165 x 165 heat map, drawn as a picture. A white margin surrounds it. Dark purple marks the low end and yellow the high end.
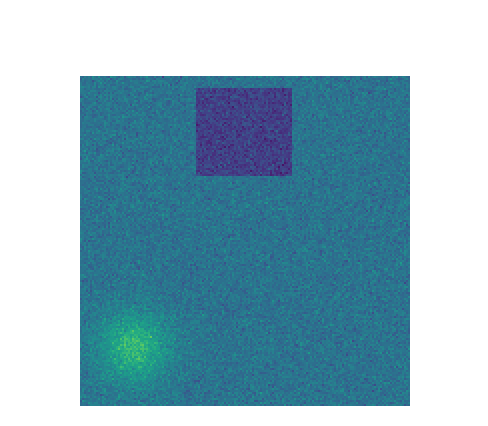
One bump rises in the bottom left. The ninth with the highest average is the bottom left. In the top middle lies a patch that is lower than the rest. A few values lie far out on both sides of the bulk.
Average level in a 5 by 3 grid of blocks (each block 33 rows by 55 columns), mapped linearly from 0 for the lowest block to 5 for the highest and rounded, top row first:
3 0 3 | 3 1 3 | 3 3 3 | 4 3 3 | 5 3 3
